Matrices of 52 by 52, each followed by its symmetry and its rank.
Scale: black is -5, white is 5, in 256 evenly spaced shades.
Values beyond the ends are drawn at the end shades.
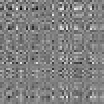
neither, rank three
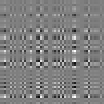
neither, rank one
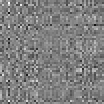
neither, rank five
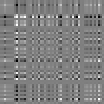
symmetric, rank one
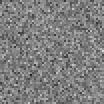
neither, full rank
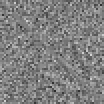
antisymmetric, full rank
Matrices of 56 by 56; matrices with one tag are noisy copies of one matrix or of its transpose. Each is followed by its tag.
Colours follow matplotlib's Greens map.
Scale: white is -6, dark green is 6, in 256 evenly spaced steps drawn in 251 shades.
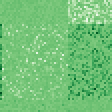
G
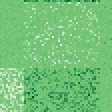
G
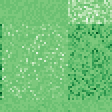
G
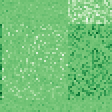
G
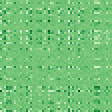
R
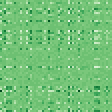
R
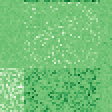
G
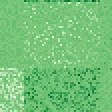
G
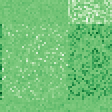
G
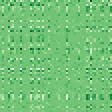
R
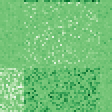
G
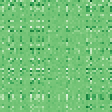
R
